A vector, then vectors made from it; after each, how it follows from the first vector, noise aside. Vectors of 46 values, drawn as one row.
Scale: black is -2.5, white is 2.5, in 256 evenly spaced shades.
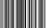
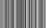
shrunk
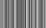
shrunk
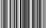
reversed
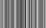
shrunk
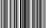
reversed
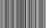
shrunk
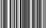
reversed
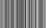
shrunk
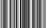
reversed
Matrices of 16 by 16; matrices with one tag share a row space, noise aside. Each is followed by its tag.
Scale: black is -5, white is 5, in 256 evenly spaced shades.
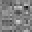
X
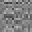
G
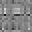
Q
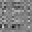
Q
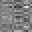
X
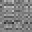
G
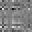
Q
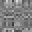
G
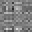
G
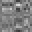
X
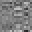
X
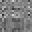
Q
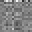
G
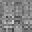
G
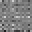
Q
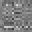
G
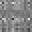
Q
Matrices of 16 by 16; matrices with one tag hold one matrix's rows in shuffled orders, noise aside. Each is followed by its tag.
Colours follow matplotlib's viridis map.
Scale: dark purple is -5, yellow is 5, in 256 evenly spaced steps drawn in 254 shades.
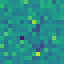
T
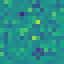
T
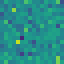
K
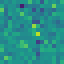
T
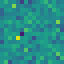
K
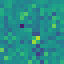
T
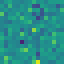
T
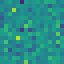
K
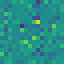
T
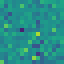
T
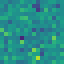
T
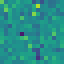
T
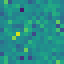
K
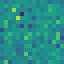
K
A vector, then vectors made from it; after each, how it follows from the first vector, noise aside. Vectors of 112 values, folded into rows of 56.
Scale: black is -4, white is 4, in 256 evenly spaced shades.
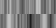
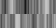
reversed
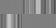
partly zeroed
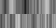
reversed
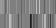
partly zeroed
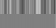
partly zeroed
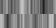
wrapped around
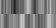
wrapped around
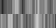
wrapped around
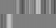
partly zeroed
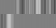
partly zeroed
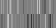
partly zeroed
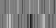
partly zeroed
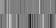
partly zeroed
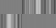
partly zeroed
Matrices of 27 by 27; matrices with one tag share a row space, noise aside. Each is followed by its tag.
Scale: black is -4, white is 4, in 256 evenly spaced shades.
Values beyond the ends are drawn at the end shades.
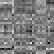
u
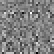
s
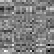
u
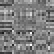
u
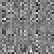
s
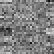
u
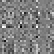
s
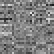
u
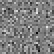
s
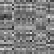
u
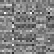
u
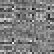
u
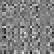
s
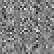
s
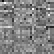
u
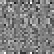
s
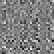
s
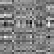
u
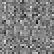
s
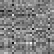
u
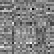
u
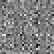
s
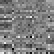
u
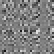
s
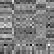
u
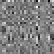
s
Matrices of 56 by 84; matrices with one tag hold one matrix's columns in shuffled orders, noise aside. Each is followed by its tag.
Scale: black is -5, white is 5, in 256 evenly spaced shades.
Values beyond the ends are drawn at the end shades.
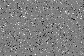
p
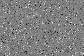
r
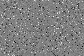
p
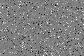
r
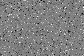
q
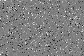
p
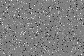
p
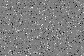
r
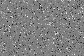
p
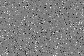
r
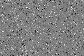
q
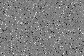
r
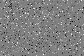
p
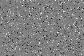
p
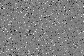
q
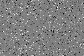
q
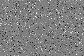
p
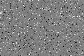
p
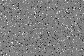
p
